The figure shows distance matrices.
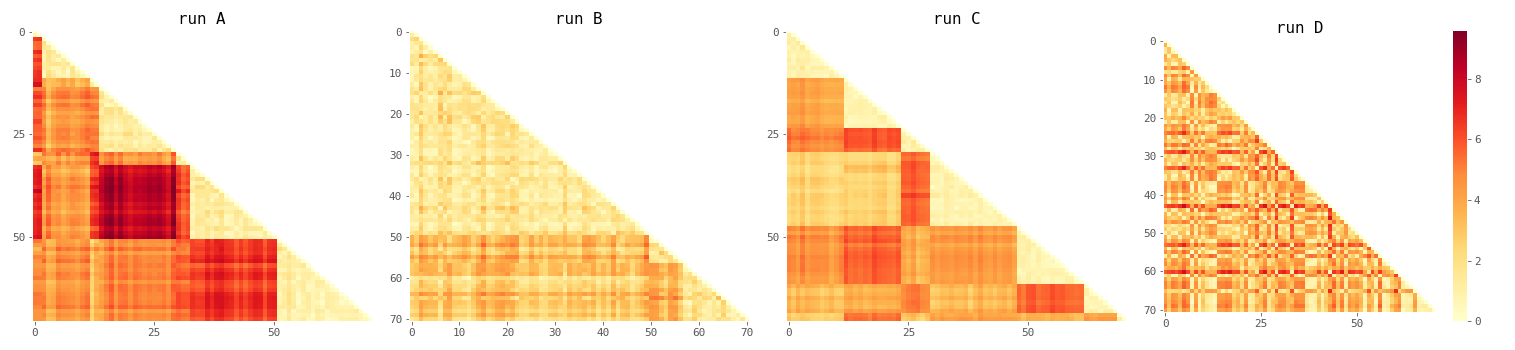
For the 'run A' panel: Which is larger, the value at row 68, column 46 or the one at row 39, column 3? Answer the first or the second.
the first
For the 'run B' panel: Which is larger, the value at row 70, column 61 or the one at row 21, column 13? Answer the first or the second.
the second
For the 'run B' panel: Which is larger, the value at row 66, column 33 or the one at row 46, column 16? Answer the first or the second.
the first
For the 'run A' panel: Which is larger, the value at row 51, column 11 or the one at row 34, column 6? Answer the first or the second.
the first
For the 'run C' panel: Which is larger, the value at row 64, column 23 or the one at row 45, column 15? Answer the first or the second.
the first
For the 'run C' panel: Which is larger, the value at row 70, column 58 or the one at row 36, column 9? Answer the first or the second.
the first
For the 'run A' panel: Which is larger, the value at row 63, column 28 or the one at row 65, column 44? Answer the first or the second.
the second
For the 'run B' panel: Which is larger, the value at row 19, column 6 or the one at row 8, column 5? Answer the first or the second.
the first
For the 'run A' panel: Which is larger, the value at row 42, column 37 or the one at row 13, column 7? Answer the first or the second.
the second
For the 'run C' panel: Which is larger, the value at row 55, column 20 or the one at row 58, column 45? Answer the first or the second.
the first
